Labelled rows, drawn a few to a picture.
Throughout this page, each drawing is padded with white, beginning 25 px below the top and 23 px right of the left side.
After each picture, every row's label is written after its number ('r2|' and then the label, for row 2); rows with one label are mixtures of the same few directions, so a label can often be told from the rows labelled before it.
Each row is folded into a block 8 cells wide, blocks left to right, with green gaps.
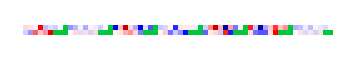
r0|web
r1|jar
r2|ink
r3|web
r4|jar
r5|ink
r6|jar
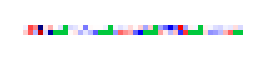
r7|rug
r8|web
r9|ink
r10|jar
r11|ink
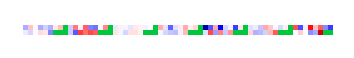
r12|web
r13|web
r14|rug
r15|ink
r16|jar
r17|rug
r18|web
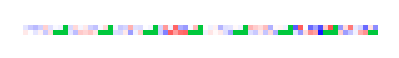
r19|jar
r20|web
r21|rug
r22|web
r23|rug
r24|jar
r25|web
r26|ink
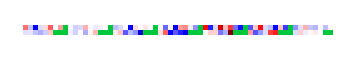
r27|ink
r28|rug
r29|web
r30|web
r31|web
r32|ink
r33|jar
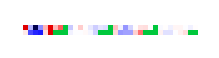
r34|ink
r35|ink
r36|ink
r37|rug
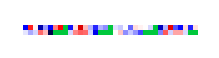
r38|web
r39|ink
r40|web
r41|jar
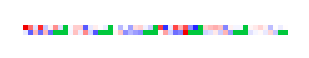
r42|jar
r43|rug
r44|web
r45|web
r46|jar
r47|jar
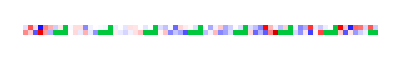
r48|rug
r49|rug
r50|rug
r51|web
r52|rug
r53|rug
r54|rug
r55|jar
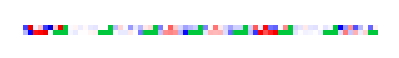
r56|web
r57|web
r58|web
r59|ink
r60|ink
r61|web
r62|jar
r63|jar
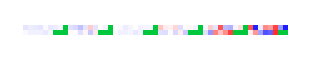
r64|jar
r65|jar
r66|jar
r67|jar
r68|web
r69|web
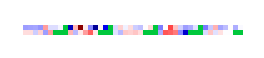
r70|jar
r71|ink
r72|web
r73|ink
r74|jar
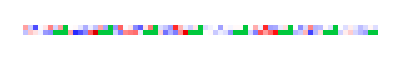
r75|ink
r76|ink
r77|web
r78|rug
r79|web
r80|web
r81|rug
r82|rug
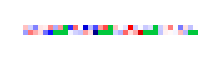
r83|ink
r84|web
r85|web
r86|jar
